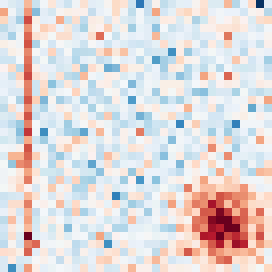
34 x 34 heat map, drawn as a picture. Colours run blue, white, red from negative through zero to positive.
Ninth with the highest average: bottom right. Bumps: one, in the bottom right. Odd lines: column 4. Mirror symmetry: none. Stripes: none.
